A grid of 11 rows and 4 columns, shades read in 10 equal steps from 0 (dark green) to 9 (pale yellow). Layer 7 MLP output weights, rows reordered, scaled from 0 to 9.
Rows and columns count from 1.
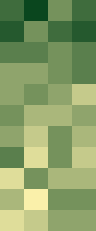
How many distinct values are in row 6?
3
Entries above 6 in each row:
0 0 0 0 1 0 1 2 1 1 2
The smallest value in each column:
1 0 2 1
